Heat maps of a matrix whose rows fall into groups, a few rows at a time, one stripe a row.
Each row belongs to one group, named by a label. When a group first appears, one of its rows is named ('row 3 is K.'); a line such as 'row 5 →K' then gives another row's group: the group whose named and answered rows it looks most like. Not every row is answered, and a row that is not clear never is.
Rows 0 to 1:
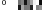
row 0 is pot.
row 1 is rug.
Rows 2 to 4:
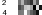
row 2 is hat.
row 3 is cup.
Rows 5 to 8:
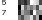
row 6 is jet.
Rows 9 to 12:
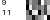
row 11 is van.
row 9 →rug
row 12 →pot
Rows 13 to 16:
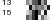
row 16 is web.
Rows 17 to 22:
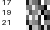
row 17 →rug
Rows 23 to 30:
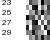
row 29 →pot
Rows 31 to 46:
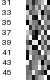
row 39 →van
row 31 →pot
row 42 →jet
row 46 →pot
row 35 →rug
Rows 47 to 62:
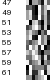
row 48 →web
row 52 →cup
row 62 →pot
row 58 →cup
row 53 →hat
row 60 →jet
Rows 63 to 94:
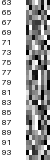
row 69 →rug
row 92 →pot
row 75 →van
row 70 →pot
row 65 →hat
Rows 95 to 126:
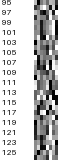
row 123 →pot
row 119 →jet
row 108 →web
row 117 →van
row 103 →jet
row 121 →rug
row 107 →web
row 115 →pot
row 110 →jet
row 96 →cup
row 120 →rug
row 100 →pot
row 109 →hat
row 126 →rug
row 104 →hat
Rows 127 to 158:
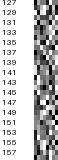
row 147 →van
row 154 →jet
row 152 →hat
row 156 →van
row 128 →cup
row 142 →jet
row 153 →rug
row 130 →hat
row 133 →pot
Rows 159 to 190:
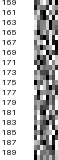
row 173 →hat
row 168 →pot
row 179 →hat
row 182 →jet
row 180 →hat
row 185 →pot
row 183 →hat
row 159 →cup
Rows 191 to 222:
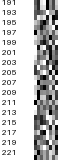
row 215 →hat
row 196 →pot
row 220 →cup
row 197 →jet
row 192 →van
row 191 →van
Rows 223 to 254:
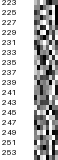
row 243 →hat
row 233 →web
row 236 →web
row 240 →pot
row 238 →hat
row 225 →cup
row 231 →cup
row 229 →van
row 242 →rug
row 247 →rug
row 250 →pot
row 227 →cup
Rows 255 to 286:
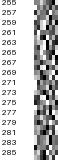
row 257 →rug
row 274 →van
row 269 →pot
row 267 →pot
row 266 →cup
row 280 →hat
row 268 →van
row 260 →van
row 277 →web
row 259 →cup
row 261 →jet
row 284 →rug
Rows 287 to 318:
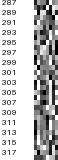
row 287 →rug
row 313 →jet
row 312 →rug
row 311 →rug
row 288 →web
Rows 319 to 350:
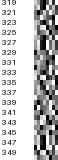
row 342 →van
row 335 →pot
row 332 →rug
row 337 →hat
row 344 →pot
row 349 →van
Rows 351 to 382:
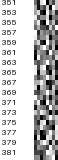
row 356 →hat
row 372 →rug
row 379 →cup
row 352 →web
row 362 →jet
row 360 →cup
